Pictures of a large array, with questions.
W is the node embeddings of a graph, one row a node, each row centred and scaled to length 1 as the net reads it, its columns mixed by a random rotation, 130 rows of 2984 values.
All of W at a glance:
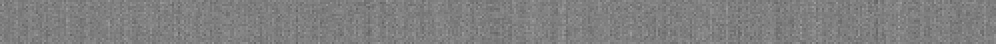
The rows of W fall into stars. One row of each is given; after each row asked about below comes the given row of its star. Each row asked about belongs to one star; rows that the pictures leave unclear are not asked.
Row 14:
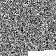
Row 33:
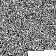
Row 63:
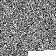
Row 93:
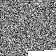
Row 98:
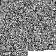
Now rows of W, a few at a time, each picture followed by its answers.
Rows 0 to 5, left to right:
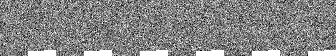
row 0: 14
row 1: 63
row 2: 93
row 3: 63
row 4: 98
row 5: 93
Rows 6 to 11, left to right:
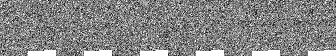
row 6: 33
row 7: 63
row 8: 63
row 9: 98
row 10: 63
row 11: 98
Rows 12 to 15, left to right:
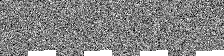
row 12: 98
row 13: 14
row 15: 98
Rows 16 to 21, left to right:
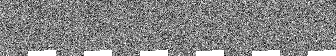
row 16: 14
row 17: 33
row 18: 63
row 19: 93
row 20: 98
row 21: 33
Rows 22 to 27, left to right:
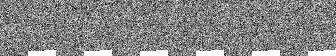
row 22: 93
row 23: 63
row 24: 33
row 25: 98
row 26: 98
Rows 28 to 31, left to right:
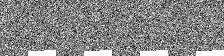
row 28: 33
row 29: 63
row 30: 93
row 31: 33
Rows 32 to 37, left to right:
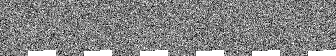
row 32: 63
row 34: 63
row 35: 14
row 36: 33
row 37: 63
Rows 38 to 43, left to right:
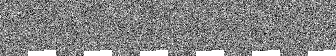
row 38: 33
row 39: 98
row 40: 14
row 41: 14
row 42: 14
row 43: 63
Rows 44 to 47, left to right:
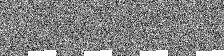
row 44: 93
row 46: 98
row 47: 93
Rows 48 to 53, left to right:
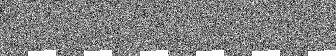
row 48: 93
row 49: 33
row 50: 33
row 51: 33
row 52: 33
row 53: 14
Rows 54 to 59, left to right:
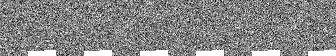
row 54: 14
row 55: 63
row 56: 93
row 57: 98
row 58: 63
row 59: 93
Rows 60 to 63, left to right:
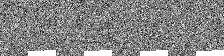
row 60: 93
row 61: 63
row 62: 93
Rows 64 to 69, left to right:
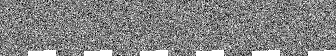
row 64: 98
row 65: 33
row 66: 98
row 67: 63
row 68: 93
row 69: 93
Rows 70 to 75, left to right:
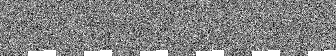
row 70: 63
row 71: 63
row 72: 14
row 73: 93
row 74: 63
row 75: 14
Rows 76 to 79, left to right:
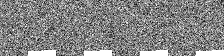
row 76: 14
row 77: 98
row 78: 63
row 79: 93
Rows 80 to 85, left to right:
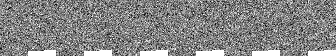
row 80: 33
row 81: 63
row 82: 33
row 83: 33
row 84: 93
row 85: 14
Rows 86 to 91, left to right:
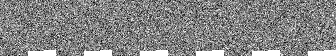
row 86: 63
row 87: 33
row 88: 98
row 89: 93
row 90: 63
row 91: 93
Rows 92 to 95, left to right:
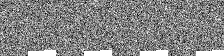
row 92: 33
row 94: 98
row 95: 33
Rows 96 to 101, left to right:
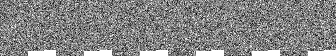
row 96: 93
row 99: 63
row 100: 98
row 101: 63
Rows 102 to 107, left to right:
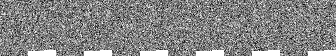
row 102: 98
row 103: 93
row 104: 93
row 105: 93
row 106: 93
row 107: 93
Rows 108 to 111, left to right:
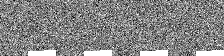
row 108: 14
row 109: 33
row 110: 63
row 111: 14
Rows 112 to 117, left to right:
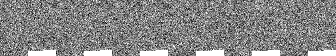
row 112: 63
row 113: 33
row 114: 63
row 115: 63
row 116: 98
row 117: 63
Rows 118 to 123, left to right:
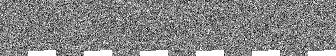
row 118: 14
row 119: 33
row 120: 14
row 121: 98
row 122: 93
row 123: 93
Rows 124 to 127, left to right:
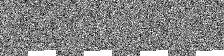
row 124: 14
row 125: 33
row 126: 33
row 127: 63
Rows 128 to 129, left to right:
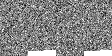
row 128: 98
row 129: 93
